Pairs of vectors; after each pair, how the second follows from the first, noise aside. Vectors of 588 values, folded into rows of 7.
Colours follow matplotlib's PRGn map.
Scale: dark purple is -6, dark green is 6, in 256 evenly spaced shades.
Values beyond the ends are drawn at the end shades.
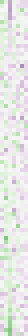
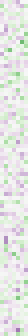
shuffled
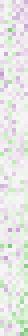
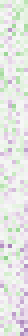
negated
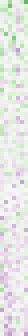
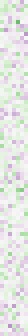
shuffled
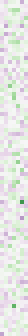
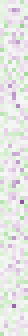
negated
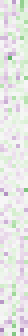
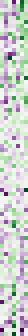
scaled up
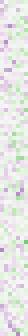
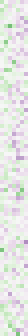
negated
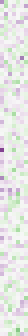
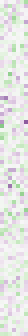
shuffled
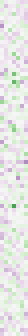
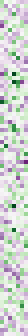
scaled up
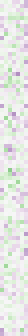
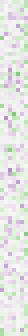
negated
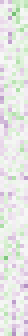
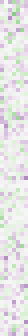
sign-scrambled
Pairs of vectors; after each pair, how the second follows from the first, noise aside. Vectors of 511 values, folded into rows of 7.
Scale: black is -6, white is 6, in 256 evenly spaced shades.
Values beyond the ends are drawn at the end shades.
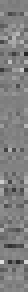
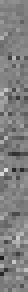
wrapped around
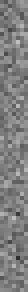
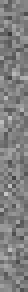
reversed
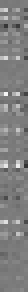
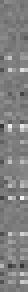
reversed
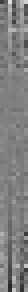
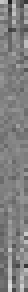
negated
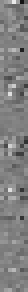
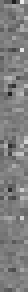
negated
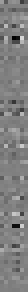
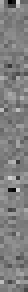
wrapped around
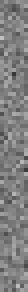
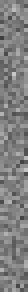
negated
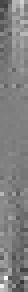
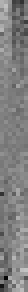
negated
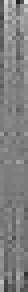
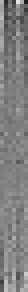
negated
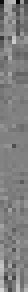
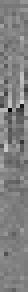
wrapped around
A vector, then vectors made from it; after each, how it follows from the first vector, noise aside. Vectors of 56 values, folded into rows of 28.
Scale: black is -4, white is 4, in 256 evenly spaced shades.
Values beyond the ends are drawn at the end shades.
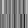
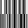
scaled up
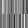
sign-scrambled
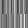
negated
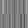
shrunk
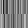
reversed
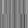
shrunk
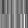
negated
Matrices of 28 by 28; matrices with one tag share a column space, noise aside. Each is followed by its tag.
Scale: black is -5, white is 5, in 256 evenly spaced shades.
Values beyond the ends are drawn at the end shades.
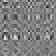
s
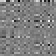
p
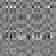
s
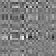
s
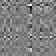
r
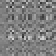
s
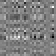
s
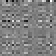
p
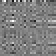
p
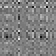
s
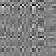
r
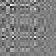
r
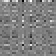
p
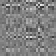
r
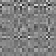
r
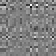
r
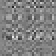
s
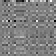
p
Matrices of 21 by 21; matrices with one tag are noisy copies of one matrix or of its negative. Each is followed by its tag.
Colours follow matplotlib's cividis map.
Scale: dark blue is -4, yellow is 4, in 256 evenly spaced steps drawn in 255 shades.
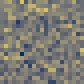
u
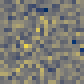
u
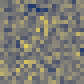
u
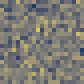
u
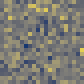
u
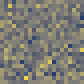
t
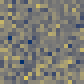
t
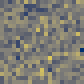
u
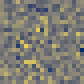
u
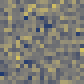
u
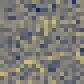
u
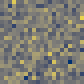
t
